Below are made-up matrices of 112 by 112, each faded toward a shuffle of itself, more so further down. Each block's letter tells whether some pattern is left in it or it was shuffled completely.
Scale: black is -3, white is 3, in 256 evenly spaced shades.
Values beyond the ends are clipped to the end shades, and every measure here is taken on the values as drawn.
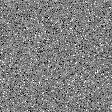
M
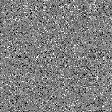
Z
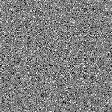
Z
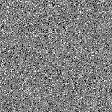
Z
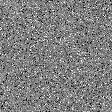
M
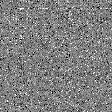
Z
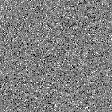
Z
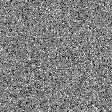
M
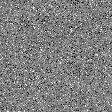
M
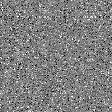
Z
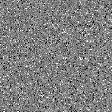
Z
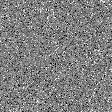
M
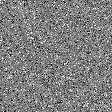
M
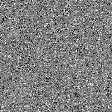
Z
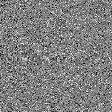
Z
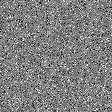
M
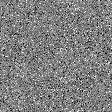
M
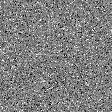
M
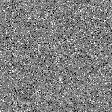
Z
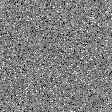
M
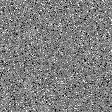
M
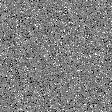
M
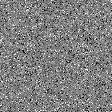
Z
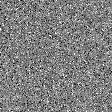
M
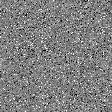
Z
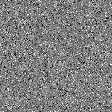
Z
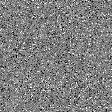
Z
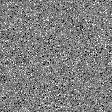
Z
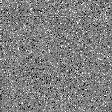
Z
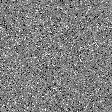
M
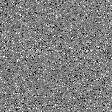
Z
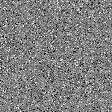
Z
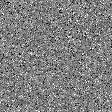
M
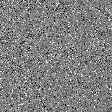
Z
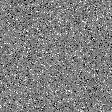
M
